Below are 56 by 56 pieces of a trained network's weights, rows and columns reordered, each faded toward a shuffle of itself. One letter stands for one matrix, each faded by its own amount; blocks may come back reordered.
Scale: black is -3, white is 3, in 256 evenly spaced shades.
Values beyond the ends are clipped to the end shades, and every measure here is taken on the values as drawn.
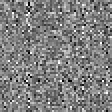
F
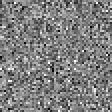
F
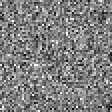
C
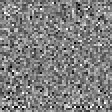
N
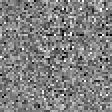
N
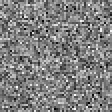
C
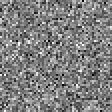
C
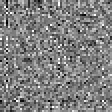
F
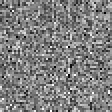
C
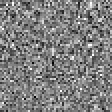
F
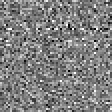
N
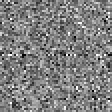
N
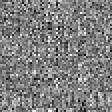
F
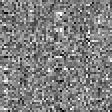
F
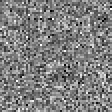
C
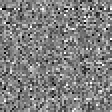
N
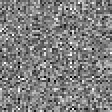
F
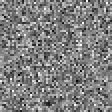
C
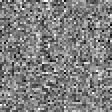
C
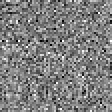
F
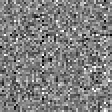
F
